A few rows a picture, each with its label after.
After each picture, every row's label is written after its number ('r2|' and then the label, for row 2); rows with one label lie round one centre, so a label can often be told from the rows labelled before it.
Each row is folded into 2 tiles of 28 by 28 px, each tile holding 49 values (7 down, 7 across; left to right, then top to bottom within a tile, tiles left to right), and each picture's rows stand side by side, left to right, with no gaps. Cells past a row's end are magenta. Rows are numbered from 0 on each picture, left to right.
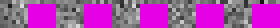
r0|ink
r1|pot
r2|ink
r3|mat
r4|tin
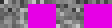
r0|tin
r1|pot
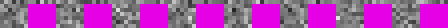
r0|tin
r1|pot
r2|mat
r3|tin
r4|tin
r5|tin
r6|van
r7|mat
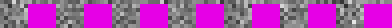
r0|ink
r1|mat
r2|mat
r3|mat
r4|ink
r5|mat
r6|ink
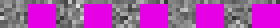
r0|van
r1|ink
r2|mat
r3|van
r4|mat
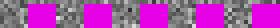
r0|tin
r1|van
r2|pot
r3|tin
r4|mat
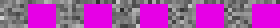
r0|van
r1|pot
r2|tin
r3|mat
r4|mat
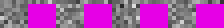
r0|van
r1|mat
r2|ink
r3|mat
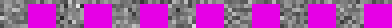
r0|van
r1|ink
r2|pot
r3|tin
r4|mat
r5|van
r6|mat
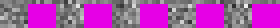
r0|van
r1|ink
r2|ink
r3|mat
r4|ink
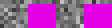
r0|mat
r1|tin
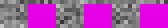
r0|pot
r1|mat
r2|mat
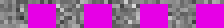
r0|pot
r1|mat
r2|ink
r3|van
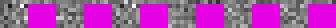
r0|ink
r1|van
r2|ink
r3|pot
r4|mat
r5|mat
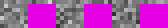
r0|van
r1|mat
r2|van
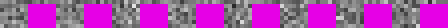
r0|pot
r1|pot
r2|ink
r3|van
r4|ink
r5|mat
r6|van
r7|tin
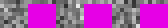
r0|mat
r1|ink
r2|tin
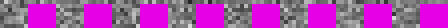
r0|tin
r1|mat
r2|tin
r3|pot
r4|mat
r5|mat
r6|pot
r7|van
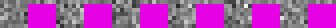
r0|van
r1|ink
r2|tin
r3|ink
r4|ink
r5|van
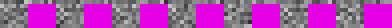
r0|mat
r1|mat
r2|mat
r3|mat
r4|van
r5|mat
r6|van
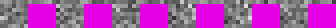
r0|van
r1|mat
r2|mat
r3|ink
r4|ink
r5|mat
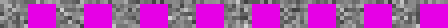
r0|van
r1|mat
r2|pot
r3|van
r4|pot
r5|mat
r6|mat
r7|van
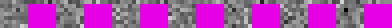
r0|pot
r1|tin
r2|mat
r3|van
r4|tin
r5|mat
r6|tin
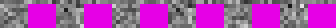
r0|mat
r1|tin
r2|mat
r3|tin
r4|pot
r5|ink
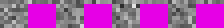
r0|mat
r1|tin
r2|ink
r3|tin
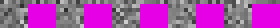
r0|tin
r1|tin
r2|mat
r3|pot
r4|ink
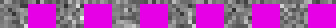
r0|tin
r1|ink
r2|pot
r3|tin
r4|tin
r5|mat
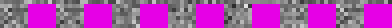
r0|mat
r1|mat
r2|tin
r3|pot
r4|ink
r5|pot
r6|mat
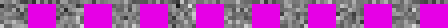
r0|pot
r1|tin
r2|pot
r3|ink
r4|pot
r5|van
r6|van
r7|pot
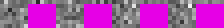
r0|tin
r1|pot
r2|ink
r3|ink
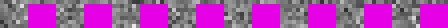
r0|ink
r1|mat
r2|pot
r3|mat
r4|van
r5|pot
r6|tin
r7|tin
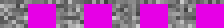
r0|mat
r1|pot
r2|van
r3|pot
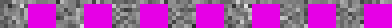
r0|ink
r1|tin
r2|mat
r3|mat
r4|ink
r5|van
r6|van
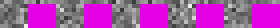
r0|tin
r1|mat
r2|tin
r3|ink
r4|van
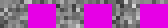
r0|mat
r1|pot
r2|ink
